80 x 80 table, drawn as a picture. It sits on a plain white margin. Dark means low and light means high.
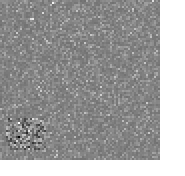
Grain: fine. Odd patch: rougher, in the bottom left. Roughest part: bottom left. Mirror symmetry: none. Odd rows or columns: none. Average level on the scale: 50%.
